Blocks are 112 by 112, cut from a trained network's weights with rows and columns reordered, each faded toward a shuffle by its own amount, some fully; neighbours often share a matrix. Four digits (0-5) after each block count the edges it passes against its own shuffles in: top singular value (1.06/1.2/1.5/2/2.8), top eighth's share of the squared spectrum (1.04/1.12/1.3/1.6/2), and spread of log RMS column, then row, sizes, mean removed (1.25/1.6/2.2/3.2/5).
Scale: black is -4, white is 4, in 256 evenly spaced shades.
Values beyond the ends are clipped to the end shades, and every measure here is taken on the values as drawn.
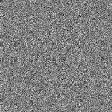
3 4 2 1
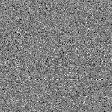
3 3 1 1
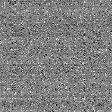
3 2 2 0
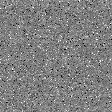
1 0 0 0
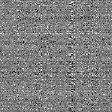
3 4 3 2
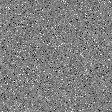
0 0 0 0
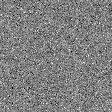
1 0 0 0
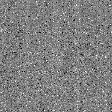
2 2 0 2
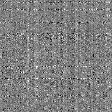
3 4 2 4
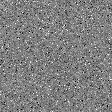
0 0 0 0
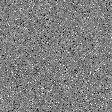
0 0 0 0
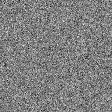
1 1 0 0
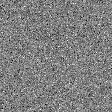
0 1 0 0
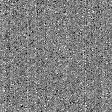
2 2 1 1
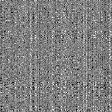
4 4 2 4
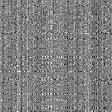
4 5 2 4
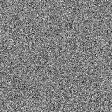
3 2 0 0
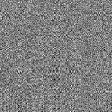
4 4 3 2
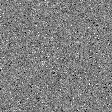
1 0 0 0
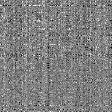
3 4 1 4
